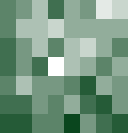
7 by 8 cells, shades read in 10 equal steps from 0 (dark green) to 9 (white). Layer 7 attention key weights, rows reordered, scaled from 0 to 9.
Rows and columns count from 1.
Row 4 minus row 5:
-1 -2 -2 5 3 4 -2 1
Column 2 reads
4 6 4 4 6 2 1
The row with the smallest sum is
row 7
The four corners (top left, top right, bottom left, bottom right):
3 7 1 1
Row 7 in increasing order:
0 1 1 1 2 3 3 4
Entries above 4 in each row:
4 7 4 4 2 1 0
